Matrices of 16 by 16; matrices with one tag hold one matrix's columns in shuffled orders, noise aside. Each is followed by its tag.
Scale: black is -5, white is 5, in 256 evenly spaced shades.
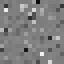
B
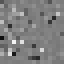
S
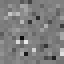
S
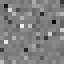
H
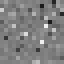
H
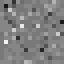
H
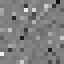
B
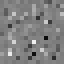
S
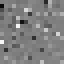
H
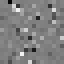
B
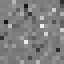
H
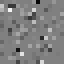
B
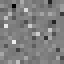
H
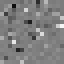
H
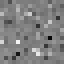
S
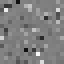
B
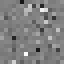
B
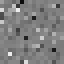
B
